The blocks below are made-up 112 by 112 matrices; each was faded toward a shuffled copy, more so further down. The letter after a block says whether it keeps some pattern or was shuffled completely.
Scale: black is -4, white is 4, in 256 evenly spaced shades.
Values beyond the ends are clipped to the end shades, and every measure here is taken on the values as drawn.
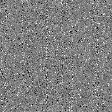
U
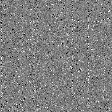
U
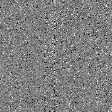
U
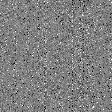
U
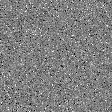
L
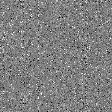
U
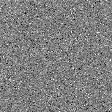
L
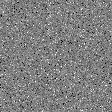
L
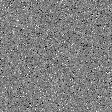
L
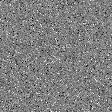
L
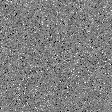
L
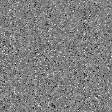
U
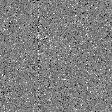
U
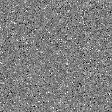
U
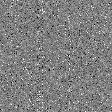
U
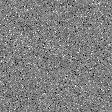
L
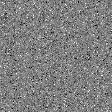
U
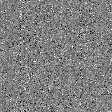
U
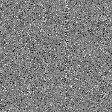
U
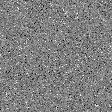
L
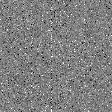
U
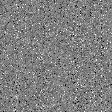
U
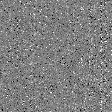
U
